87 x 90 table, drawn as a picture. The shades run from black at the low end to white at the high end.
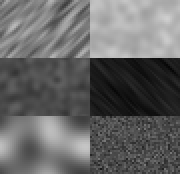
The table splits into 3 rows of 2 panels. Panel 1,1: middling, slanting up to the right. Panel 1,2: high, blotchy, faint in contrast. Panel 2,1: low, blotchy, faint in contrast. Panel 2,2: very low, slanting down to the right, faint in contrast. Panel 3,1: middling, smooth, strong in contrast. Panel 3,2: low, fine-grained.
